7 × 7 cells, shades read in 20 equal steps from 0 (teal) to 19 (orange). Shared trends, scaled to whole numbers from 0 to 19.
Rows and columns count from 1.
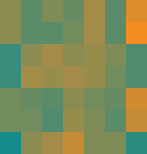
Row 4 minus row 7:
3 2 -1 -3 2 -1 3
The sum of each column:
42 59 61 73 72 51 79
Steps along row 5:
down down up down down up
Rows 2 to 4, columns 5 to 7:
12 6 19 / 11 9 5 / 11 8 5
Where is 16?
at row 5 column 7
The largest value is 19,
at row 2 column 7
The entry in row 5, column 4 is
10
